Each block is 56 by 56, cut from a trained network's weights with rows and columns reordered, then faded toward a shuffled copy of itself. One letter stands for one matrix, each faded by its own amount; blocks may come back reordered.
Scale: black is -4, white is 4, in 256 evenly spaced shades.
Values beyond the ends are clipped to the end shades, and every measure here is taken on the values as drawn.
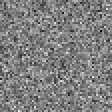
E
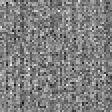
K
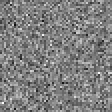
E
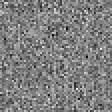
E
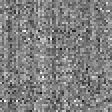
K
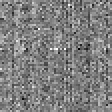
K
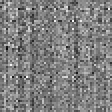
K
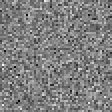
E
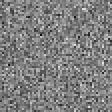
E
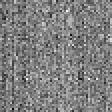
K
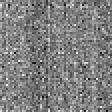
K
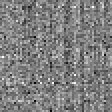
K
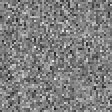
E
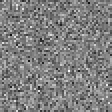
E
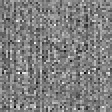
K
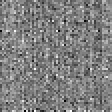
K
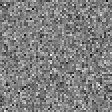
E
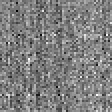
K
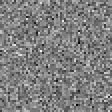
E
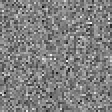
E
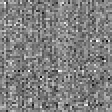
K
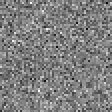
E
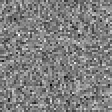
E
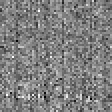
K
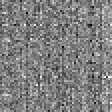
K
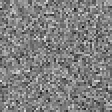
E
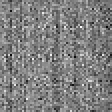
K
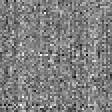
K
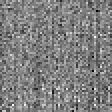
K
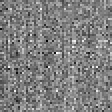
K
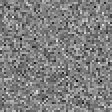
E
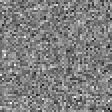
E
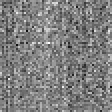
K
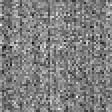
K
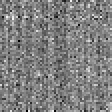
K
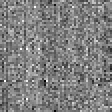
K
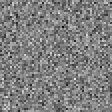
E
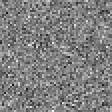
E
